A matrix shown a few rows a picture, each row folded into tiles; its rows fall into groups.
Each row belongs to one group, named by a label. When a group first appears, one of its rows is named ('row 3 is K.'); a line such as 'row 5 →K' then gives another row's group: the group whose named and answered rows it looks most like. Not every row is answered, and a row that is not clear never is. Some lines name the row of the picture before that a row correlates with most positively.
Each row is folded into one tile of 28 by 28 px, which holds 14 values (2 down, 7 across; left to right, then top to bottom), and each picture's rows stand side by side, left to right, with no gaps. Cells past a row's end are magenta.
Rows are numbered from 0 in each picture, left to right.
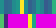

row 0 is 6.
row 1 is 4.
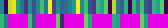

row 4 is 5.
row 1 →6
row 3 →6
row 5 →6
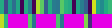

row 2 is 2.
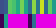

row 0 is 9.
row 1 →9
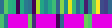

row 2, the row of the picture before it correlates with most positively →1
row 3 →4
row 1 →4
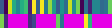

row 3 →4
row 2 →6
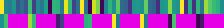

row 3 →4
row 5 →2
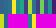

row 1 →5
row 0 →6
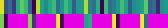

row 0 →6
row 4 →2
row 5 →2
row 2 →2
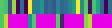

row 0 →5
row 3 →4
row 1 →5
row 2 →6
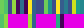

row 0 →5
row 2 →6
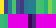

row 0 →5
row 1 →9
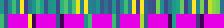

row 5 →6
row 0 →6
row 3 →5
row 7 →9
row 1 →2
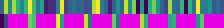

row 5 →4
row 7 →5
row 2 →2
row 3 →4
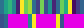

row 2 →2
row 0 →9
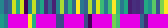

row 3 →9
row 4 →5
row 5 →9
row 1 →2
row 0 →6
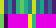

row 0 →6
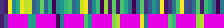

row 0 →9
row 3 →5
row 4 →4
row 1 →5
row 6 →4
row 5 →6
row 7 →4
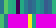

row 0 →2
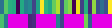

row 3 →4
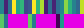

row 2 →9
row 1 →2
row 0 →6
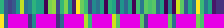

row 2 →9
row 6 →4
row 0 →6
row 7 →5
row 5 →2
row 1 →9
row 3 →4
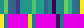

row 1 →2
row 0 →2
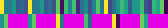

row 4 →2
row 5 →6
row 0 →5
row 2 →4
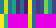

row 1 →6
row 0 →2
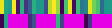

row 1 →9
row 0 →5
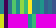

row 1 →5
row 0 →6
